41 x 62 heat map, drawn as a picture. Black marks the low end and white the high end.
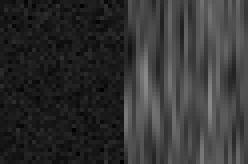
It is made of 1 by 2 panels. Panel 1,1: very low, fine-grained, faint in contrast. Panel 1,2: low, streaked downward.
